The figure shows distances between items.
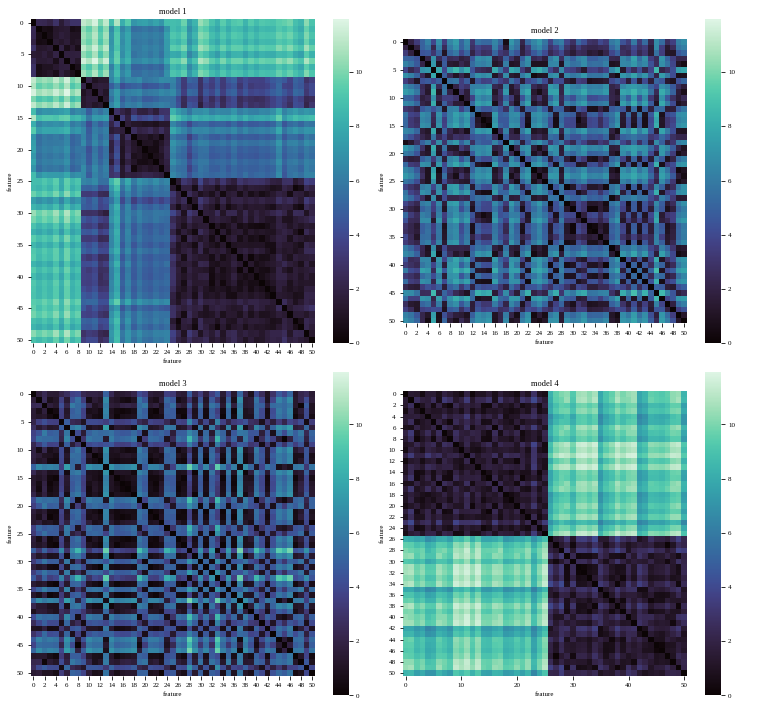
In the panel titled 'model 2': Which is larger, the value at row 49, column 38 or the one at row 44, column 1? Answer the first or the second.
the second
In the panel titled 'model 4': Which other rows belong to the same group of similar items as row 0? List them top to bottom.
1, 2, 3, 4, 5, 6, 7, 8, 9, 10, 11, 12, 13, 14, 15, 16, 17, 18, 19, 20, 21, 22, 23, 24, 25
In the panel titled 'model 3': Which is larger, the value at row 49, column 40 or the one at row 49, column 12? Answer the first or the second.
the second
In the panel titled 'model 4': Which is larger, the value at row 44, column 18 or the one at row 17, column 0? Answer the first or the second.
the first
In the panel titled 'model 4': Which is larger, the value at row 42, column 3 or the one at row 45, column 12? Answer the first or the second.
the second
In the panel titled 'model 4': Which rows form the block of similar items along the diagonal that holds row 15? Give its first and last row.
0 to 25
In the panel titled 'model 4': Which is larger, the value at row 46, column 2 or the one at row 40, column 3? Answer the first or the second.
the second
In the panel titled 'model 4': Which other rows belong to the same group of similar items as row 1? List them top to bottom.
0, 2, 3, 4, 5, 6, 7, 8, 9, 10, 11, 12, 13, 14, 15, 16, 17, 18, 19, 20, 21, 22, 23, 24, 25
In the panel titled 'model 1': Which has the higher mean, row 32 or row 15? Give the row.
15
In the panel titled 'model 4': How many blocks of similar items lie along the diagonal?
2
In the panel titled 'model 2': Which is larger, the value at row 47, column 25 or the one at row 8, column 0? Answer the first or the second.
the second
